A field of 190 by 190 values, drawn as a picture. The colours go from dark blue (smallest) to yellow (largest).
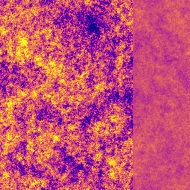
Grain: blotchy. Ninth with the highest average: top left. Seam: vertical, 70% of the way across, the right part calmer. Slope: none. Mirror symmetry: none. Odd rows or columns: none. Ninth with the lowest average: top middle.
